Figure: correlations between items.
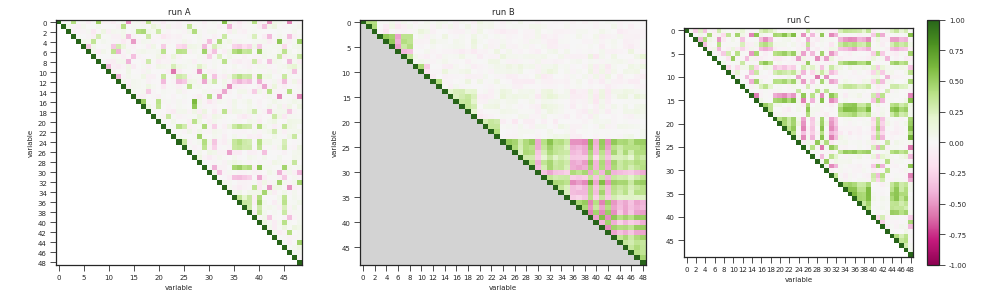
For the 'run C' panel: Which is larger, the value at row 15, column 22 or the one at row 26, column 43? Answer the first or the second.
the first
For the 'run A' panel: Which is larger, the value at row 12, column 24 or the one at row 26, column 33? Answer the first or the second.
the second
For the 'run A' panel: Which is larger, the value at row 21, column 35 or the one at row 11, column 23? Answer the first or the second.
the first
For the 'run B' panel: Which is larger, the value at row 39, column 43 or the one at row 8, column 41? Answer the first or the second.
the first
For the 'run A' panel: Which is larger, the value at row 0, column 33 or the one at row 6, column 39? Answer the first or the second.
the first
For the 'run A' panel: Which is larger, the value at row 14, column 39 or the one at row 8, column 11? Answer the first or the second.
the second
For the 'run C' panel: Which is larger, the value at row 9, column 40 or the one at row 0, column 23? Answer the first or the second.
the second
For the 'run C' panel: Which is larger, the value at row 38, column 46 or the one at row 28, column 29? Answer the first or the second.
the first
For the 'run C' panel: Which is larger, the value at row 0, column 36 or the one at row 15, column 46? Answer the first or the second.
the first
